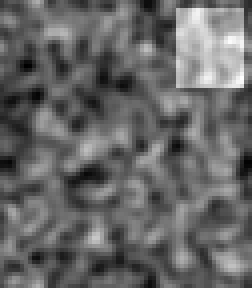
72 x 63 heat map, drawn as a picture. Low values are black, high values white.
The top right is the roughest part. An odd patch, higher than its surroundings, sits in the top right. The field is mottled with small blotches. On average the colour sits 40% of the way up the scale. The top right is the ninth with the highest average.
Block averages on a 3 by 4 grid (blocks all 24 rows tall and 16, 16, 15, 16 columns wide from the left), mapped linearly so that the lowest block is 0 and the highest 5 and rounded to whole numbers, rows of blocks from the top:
0015 / 0111 / 1011
